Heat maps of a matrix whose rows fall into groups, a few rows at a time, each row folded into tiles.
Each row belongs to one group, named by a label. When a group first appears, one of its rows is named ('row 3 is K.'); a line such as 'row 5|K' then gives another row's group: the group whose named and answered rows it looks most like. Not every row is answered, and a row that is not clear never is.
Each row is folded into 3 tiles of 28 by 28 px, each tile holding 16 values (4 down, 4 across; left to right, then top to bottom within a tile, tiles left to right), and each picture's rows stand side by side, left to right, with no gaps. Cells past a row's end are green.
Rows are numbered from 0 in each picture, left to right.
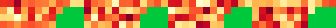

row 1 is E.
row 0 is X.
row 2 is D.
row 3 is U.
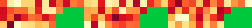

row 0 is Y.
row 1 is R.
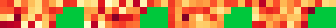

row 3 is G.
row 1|R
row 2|Y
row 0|G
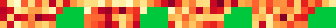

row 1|U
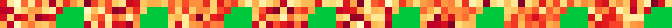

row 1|D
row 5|G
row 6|R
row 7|G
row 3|U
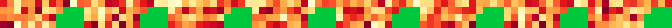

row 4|G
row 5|U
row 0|Y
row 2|U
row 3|U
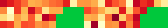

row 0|X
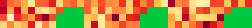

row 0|E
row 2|D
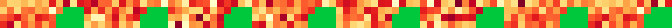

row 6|R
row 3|X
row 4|D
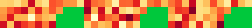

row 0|U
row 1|E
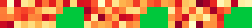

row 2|G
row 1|E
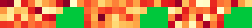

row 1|Y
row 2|D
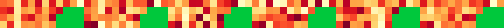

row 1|Y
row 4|G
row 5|X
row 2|X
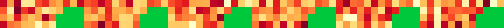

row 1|G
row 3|G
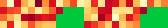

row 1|G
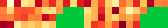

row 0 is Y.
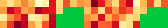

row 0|U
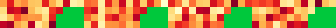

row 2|D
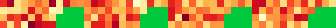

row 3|E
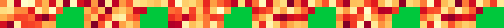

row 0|R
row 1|G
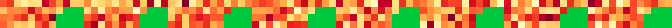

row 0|D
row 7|D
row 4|D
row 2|R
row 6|E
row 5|X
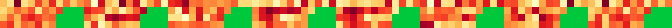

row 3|U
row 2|X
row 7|R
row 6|D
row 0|R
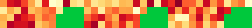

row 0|G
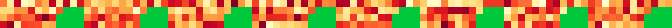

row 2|D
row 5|U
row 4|X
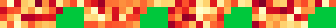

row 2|G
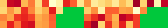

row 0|G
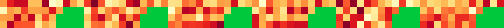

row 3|U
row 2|U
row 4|G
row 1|D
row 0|G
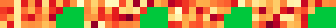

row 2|X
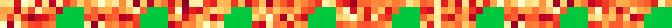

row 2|Y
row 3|X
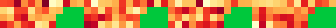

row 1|Y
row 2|U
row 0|G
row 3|R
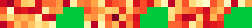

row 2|D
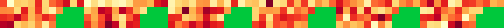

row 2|U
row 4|E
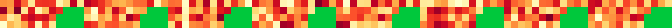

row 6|E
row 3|D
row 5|U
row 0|E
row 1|X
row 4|Y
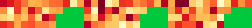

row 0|X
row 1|Y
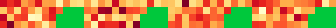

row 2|R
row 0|G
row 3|X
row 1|U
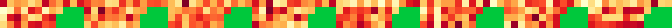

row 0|D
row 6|X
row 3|Y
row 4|U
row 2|R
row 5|R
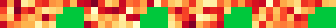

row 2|U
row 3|X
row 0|Y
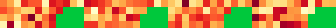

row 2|R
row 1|X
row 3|D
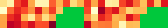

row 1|Y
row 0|U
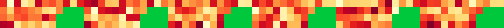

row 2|G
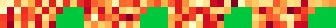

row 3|U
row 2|D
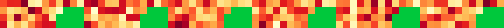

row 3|G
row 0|D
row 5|D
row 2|G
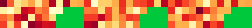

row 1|Y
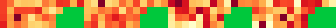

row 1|R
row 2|D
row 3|X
